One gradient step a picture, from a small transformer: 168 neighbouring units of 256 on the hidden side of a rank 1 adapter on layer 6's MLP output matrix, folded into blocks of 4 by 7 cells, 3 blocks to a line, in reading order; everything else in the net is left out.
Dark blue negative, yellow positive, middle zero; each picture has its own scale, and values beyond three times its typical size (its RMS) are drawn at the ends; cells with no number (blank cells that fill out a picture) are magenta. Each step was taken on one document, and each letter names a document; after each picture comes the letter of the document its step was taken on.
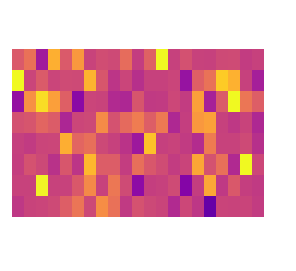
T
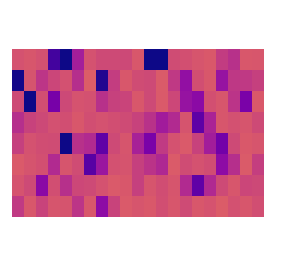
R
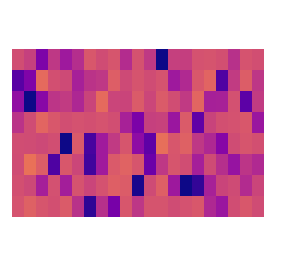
R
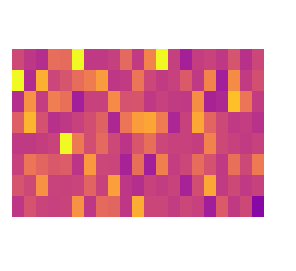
T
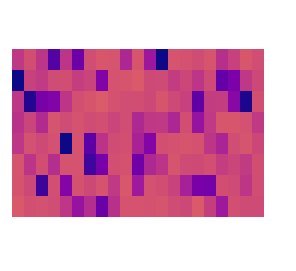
R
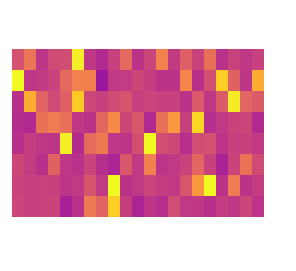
T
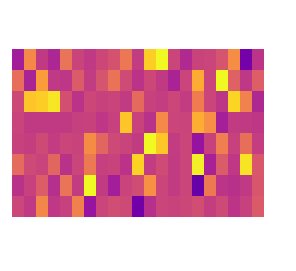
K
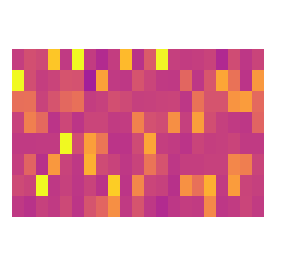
T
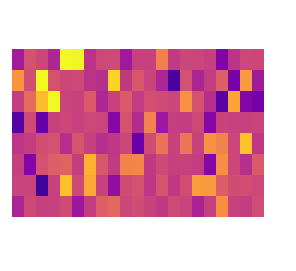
R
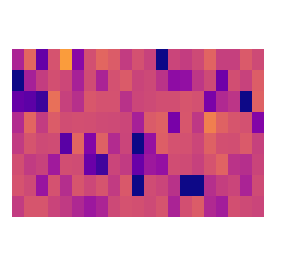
R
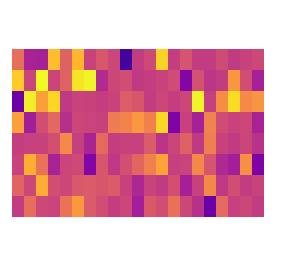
T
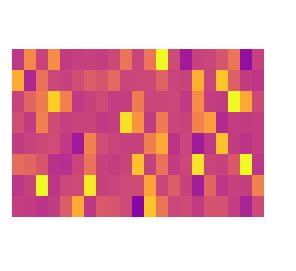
K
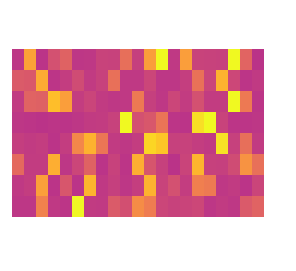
K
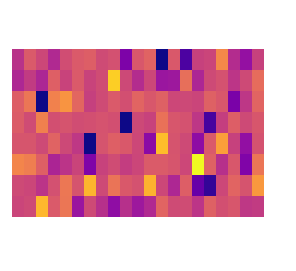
K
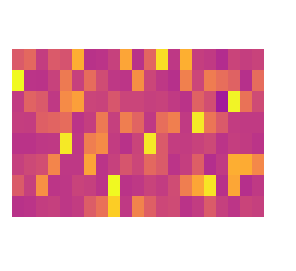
T
